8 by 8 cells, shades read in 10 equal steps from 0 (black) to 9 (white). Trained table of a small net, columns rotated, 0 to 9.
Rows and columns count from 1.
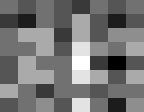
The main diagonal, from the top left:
4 1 6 3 9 6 4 5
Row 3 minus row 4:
0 2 0 -1 -2 -2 1 -1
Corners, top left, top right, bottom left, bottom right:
4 4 3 5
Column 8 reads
4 3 5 6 3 6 4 5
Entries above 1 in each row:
8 6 8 8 7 8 8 7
